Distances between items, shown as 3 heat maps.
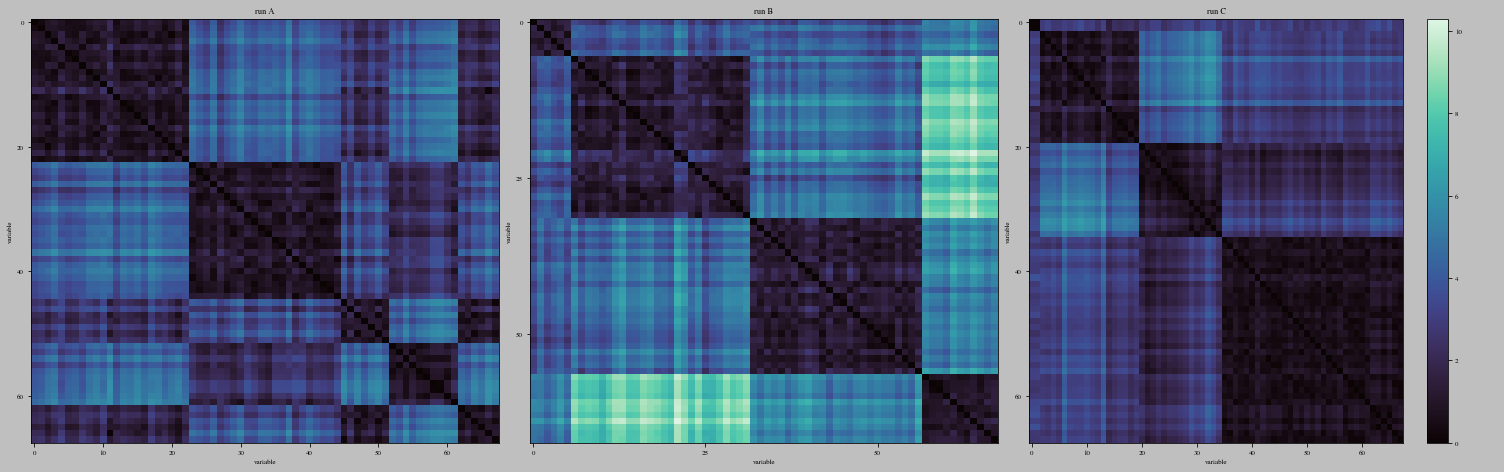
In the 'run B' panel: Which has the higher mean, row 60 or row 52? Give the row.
60
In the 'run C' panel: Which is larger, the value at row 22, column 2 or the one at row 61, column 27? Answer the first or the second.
the first
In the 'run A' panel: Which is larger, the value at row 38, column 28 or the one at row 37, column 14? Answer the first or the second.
the second
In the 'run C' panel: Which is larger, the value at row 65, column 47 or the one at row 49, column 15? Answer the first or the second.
the second
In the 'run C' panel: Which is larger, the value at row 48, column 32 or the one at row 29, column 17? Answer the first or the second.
the second
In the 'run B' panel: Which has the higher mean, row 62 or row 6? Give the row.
62
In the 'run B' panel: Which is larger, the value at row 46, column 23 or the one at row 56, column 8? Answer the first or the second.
the first
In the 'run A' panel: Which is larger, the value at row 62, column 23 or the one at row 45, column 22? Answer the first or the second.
the first
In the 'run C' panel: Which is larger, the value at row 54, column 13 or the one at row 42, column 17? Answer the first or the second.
the first
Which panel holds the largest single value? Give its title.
run B
